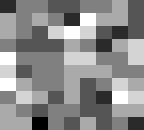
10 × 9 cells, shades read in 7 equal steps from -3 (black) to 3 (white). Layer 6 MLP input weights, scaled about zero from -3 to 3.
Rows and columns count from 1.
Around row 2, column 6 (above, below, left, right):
0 2 -2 1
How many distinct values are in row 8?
6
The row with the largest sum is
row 5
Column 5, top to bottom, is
-1 -2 3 1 2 1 1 1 0 -1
